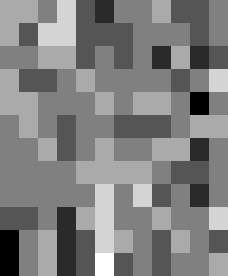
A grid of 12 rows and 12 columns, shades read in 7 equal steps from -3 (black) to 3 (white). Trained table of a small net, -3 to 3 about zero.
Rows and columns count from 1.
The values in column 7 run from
-1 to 1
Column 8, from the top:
0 0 0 0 1 -1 0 1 2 0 0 0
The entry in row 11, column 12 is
-1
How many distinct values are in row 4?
4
